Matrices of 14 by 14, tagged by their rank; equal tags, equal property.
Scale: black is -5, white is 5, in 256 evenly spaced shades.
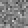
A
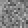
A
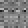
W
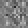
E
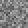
A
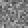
A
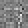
E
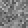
A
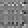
W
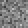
A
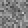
A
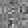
E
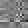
W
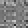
W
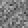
A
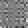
E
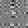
W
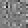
E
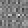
E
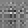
W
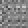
E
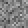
A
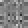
E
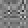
W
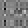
W
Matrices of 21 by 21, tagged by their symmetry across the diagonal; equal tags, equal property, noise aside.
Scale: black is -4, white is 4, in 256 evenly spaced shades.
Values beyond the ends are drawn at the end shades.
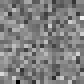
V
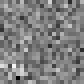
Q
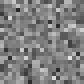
V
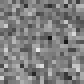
V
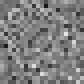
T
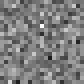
Q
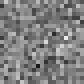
V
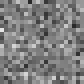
V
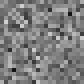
T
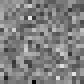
Q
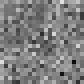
T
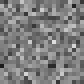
Q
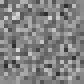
T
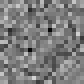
T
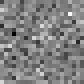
Q
